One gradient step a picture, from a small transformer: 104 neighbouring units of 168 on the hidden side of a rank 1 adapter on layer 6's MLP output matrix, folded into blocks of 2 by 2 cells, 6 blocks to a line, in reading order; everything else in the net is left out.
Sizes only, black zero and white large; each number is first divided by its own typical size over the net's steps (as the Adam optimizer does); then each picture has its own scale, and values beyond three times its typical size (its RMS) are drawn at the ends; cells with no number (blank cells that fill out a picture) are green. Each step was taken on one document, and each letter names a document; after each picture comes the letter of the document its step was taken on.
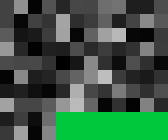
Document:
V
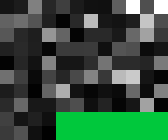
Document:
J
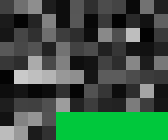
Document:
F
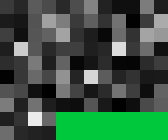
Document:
V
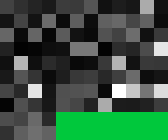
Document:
F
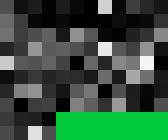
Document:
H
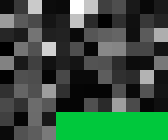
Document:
H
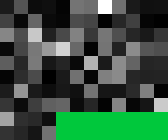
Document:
H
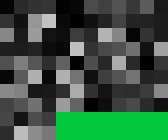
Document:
F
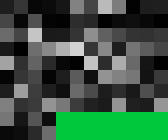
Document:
H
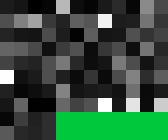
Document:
J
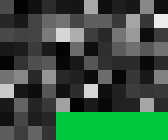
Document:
V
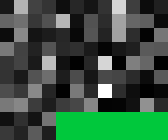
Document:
V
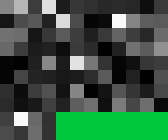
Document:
V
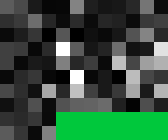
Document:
F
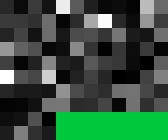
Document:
J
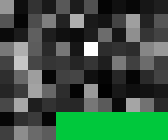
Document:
F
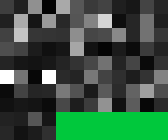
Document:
J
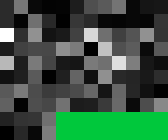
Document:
H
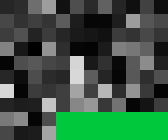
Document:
V
